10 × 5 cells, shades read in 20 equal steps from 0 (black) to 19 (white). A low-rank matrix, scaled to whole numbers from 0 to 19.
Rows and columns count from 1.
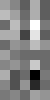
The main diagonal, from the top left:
12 12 9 17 11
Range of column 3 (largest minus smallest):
6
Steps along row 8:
down up down up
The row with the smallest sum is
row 8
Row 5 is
8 11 10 14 11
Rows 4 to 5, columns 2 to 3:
13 5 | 11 10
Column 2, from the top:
10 12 14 13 11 9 11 6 6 10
